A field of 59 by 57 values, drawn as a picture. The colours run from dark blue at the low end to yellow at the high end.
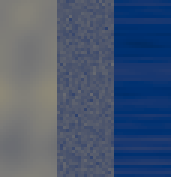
The table splits into one row of 3 panels. Panel 1,1: middling, smooth, faint in contrast. Panel 1,2: low, fine-grained, faint in contrast. Panel 1,3: very low, streaked across, faint in contrast.
